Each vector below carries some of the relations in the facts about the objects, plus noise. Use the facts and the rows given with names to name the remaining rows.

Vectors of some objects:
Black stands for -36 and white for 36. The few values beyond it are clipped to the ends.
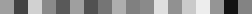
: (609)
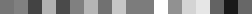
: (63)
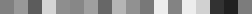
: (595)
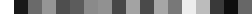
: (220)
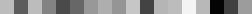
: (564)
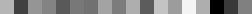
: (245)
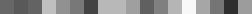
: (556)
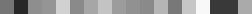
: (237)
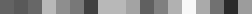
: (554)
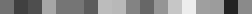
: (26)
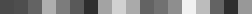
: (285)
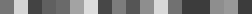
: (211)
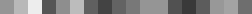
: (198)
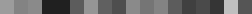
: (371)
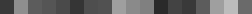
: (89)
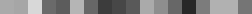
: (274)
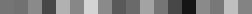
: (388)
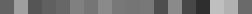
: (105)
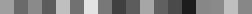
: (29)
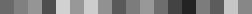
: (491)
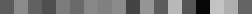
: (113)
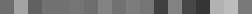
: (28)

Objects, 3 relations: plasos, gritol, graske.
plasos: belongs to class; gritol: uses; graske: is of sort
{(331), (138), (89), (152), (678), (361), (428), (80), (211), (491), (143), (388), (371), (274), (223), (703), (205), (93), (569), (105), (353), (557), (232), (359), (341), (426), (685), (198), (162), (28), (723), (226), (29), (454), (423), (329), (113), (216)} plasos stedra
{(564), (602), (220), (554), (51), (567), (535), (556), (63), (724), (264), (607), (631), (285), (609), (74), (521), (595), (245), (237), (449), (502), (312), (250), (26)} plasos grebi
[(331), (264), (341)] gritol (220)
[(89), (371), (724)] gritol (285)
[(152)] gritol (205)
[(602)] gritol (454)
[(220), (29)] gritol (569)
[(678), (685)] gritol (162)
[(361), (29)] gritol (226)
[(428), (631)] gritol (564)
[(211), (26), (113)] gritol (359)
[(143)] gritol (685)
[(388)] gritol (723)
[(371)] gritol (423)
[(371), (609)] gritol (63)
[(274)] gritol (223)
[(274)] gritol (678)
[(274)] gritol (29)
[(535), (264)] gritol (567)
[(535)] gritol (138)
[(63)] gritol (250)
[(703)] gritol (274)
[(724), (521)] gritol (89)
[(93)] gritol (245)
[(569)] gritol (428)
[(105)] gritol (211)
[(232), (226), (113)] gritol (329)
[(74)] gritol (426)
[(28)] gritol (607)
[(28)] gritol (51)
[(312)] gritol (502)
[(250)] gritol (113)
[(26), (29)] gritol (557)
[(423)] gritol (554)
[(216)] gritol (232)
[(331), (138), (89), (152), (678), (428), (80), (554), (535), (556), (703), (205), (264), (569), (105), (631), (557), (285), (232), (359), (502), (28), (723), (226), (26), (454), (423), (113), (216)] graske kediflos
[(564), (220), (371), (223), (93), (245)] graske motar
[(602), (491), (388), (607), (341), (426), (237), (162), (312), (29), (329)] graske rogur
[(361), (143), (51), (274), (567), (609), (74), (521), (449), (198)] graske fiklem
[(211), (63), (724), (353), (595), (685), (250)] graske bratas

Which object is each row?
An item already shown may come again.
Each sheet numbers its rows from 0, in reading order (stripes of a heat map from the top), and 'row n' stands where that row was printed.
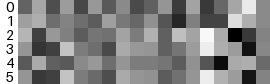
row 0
(678)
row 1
(569)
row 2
(245)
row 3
(264)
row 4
(359)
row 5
(264)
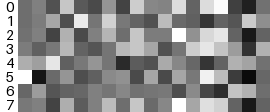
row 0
(724)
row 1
(329)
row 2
(63)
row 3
(631)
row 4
(361)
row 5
(220)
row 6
(105)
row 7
(250)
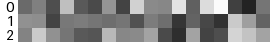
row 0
(724)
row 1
(331)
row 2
(428)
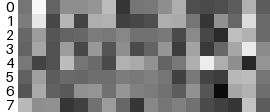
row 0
(353)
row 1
(685)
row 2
(105)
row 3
(678)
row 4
(535)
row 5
(423)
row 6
(359)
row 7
(93)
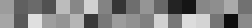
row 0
(341)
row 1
(567)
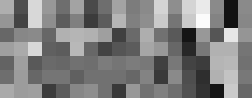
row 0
(74)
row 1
(521)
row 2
(162)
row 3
(143)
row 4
(423)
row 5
(216)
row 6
(223)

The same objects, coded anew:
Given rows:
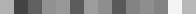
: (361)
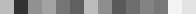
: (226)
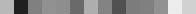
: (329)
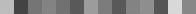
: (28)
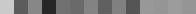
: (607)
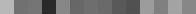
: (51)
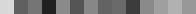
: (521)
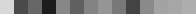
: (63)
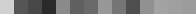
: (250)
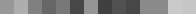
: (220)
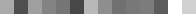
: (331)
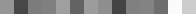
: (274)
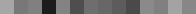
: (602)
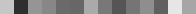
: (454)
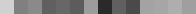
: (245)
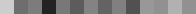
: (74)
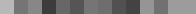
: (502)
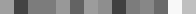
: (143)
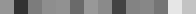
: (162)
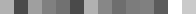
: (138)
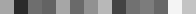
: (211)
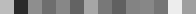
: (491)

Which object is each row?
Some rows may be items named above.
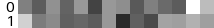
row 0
(341)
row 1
(245)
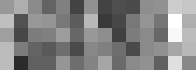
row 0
(220)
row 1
(93)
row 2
(143)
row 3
(26)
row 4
(353)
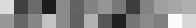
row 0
(63)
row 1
(223)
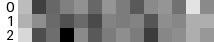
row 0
(198)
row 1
(631)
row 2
(724)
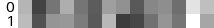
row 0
(678)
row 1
(93)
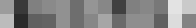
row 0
(162)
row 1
(353)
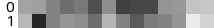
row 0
(564)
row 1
(329)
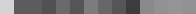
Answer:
(285)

